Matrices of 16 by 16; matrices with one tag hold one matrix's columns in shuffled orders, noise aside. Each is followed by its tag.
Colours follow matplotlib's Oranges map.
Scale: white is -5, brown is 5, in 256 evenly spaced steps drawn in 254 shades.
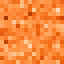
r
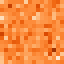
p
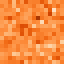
r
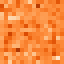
p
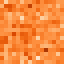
p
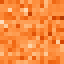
r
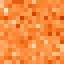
r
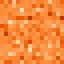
r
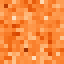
p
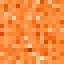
p
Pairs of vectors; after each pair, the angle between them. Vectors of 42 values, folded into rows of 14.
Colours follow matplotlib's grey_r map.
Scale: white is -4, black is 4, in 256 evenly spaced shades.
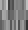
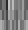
nearly opposite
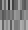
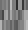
partly aligned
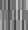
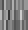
partly aligned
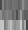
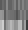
nearly parallel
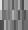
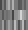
partly opposed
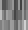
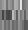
partly opposed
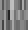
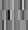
nearly parallel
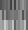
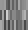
partly opposed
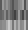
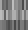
nearly opposite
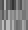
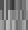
nearly parallel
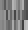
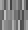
partly aligned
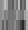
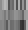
nearly parallel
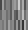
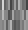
partly aligned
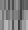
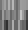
nearly opposite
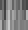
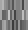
orthogonal
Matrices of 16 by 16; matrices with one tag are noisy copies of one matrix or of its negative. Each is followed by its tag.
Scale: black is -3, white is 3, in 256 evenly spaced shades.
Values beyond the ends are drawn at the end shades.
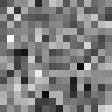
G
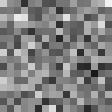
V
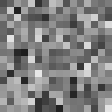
G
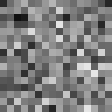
V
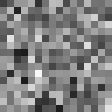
G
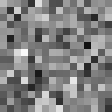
G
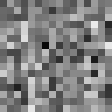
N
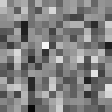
N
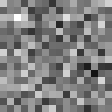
V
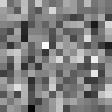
N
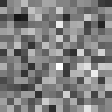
V
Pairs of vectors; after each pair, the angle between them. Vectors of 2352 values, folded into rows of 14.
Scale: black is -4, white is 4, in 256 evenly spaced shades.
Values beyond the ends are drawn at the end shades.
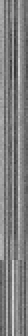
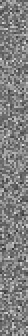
orthogonal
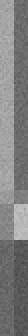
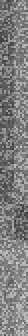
partly opposed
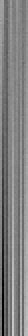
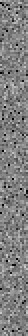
orthogonal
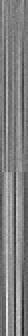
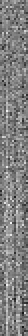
partly aligned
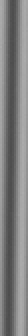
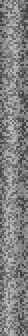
partly opposed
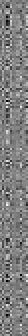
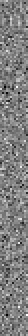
partly aligned
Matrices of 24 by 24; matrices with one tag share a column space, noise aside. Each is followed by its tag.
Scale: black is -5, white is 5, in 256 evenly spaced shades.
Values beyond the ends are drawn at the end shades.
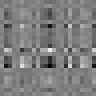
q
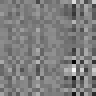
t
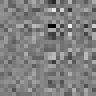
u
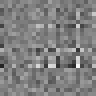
q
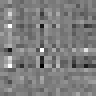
q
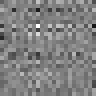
u
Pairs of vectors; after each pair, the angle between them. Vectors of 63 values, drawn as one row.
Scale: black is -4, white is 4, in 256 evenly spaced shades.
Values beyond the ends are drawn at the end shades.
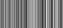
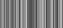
nearly opposite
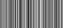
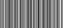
partly aligned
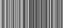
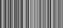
nearly opposite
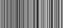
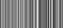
nearly opposite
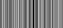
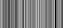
orthogonal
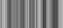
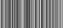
orthogonal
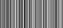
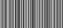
partly opposed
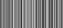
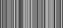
orthogonal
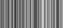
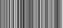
orthogonal
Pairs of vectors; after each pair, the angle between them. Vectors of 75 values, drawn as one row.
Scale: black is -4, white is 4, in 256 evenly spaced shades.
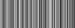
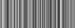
partly opposed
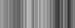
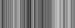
nearly opposite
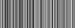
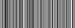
nearly parallel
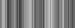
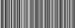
orthogonal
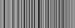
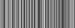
nearly parallel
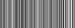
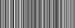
orthogonal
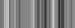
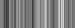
nearly opposite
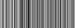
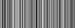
orthogonal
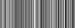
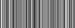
partly opposed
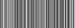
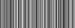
orthogonal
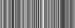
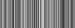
nearly parallel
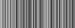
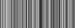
partly aligned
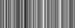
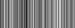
partly aligned
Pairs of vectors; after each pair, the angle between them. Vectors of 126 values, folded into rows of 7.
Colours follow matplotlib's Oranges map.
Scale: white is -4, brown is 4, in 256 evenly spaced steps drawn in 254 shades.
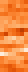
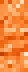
partly opposed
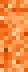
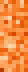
orthogonal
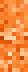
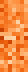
nearly parallel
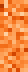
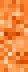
orthogonal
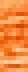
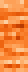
nearly parallel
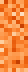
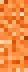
nearly parallel
